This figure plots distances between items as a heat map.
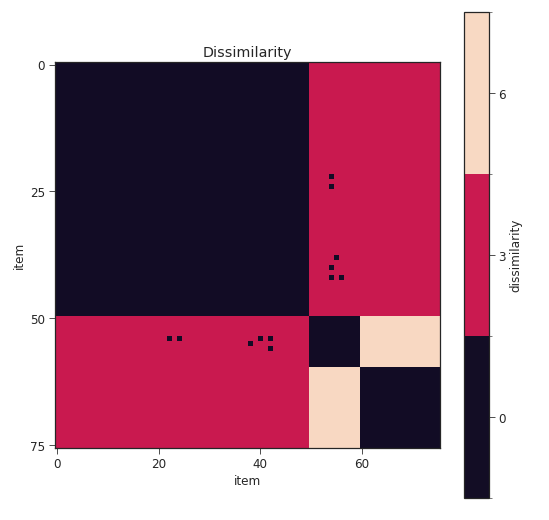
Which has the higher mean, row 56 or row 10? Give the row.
56
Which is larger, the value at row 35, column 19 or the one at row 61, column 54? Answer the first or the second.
the second
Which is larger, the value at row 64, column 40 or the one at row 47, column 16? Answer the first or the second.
the first
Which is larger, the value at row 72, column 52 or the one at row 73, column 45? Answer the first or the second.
the first
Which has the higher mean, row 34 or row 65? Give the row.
65
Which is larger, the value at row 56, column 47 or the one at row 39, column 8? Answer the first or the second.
the first
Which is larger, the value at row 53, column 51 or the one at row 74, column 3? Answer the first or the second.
the second
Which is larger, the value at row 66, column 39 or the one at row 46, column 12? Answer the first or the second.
the first
